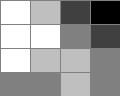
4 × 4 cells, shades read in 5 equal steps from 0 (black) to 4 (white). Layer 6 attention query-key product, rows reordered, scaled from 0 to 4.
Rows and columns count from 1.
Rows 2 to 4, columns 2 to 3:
4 2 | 3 3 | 2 3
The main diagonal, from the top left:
4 4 3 2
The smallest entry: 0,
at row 1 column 4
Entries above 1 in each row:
2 3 4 4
